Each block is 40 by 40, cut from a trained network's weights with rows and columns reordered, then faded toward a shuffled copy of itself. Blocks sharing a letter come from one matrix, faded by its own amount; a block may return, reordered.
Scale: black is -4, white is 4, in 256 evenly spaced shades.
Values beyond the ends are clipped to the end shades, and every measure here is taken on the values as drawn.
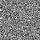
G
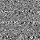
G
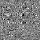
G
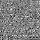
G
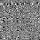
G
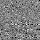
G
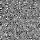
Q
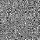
Q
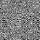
G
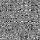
G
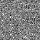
Q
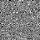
G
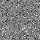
Q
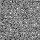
Q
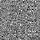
Q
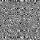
G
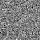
Q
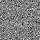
Q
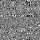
G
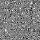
G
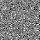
G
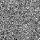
Q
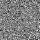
G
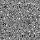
Q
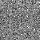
Q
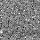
Q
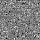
Q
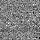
Q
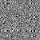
G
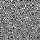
G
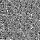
Q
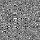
G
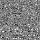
G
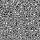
G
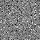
Q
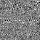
G
